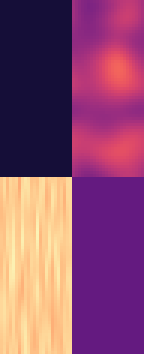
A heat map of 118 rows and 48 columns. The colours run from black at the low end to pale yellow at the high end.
It is made of 2 by 2 panels. Panel 1,1: very low, flat. Panel 1,2: middling, smooth. Panel 2,1: very high, streaked downward, faint in contrast. Panel 2,2: low, flat.
